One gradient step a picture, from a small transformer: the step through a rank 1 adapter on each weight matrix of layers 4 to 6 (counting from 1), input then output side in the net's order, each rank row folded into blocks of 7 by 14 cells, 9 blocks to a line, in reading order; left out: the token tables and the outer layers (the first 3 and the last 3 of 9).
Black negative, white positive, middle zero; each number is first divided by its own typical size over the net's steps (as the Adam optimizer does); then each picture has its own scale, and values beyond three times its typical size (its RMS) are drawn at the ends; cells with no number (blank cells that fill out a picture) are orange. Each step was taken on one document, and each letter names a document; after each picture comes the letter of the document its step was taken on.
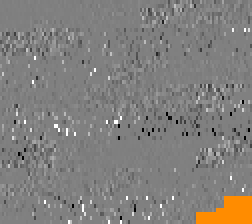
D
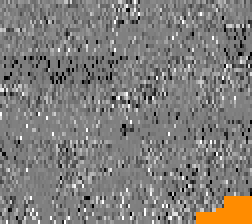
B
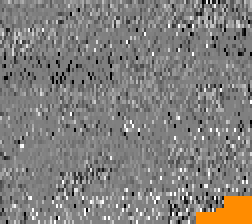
B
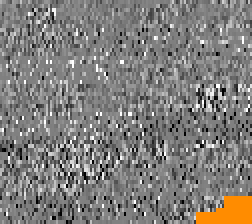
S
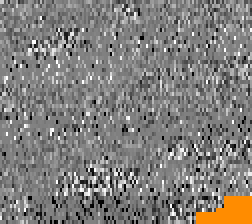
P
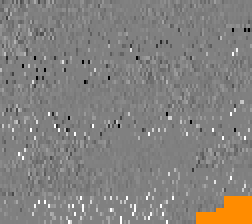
D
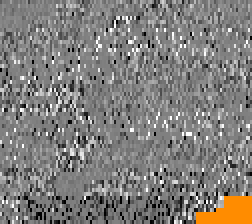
P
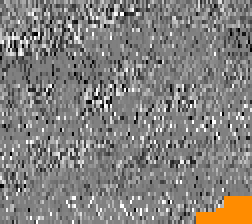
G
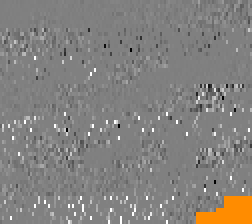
D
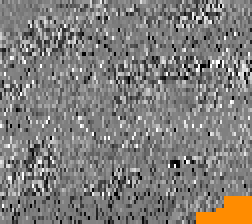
G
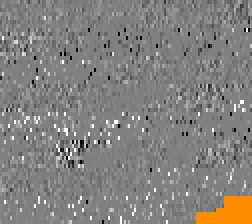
D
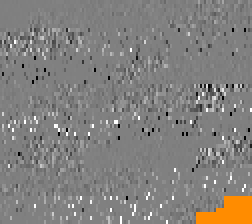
D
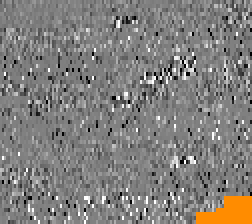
B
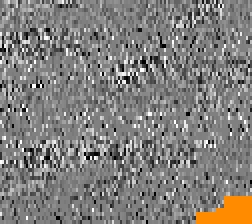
G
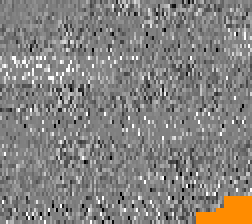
P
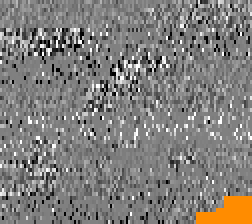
G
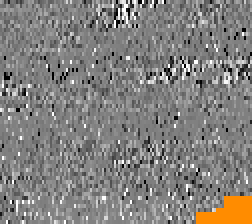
B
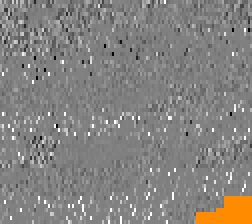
D
